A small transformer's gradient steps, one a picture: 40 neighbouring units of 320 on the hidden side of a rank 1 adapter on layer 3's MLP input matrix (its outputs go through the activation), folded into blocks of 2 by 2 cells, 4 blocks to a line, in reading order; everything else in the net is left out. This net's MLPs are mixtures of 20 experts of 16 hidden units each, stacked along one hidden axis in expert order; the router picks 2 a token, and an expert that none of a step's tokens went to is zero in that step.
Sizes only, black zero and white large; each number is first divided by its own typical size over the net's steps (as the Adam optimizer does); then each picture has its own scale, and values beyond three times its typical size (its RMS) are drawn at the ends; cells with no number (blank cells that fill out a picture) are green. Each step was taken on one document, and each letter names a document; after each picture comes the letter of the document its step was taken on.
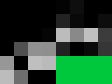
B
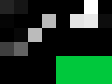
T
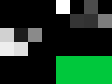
T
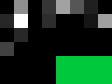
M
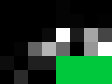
B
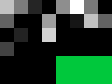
M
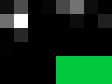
M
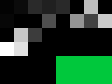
T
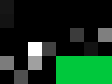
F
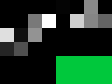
T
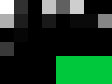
M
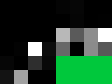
B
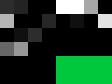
M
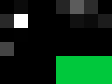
M
